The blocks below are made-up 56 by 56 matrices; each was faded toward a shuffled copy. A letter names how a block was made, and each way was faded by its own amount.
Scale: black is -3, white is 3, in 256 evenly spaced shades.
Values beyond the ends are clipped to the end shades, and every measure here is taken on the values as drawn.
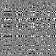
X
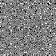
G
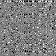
G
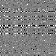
X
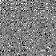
G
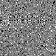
G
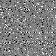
G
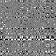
X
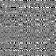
X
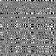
X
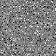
G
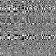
X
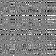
X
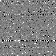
G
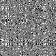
G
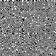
G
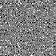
G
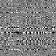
X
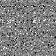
G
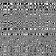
X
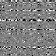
X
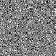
G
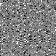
G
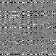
X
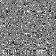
G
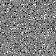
G
